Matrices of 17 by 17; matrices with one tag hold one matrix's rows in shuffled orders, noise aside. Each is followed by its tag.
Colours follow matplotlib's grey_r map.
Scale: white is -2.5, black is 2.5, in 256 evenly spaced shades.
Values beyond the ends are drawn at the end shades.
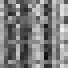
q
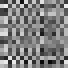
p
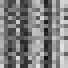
q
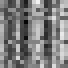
q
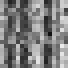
q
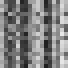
q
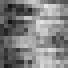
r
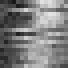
r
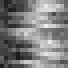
r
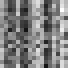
q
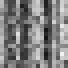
q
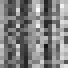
q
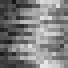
r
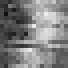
r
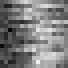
r
